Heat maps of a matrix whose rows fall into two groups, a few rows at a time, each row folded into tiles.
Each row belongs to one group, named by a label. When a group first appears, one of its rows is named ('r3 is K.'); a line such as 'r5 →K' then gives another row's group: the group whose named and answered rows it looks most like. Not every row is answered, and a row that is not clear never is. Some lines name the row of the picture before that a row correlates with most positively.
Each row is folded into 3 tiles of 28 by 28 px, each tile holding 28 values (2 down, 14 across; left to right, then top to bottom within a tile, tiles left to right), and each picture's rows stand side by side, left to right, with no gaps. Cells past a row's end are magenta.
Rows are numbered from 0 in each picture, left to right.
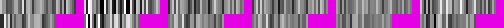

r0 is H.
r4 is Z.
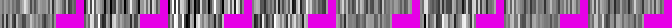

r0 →H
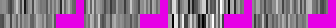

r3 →H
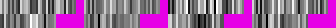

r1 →Z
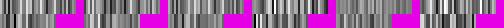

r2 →Z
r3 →H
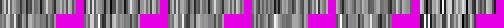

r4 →H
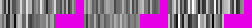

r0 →Z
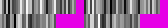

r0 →Z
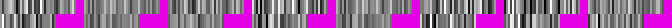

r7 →H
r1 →Z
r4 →Z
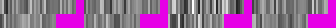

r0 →H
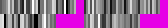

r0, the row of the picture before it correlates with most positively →3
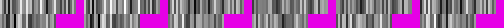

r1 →Z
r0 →Z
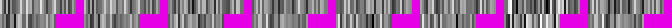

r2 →H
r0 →Z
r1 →Z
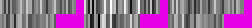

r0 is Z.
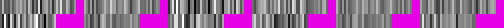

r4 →Z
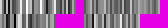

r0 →Z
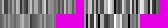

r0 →H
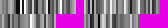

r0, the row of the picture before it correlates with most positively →1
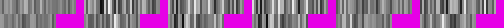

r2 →Z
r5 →H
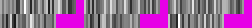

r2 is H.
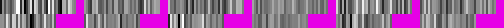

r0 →H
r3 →Z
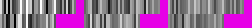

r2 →Z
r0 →Z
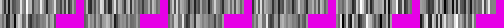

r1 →H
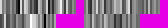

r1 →H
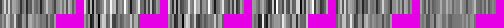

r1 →Z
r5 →Z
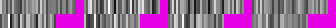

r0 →H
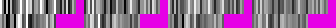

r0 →Z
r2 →Z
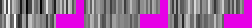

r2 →Z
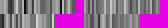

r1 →Z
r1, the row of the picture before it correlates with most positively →2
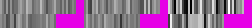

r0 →Z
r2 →H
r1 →H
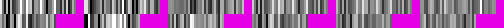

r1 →H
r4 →Z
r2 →H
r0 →Z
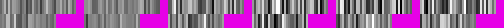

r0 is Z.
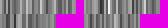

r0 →Z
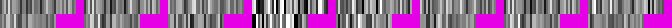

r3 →H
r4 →H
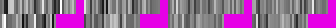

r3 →H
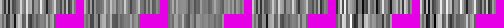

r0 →Z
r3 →Z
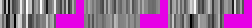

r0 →Z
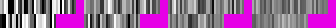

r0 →H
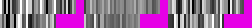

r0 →Z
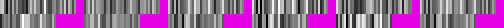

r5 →Z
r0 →H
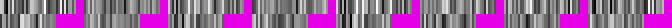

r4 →Z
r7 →H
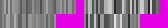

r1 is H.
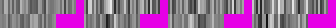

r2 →H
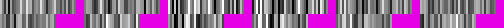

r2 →Z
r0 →Z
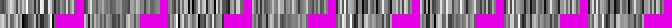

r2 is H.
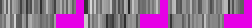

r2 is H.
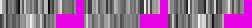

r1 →H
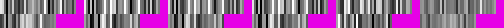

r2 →Z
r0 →H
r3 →Z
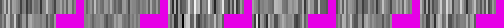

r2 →Z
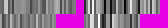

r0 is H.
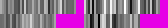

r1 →Z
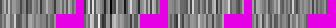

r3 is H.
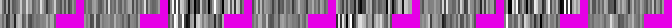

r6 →H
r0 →Z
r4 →H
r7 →H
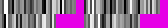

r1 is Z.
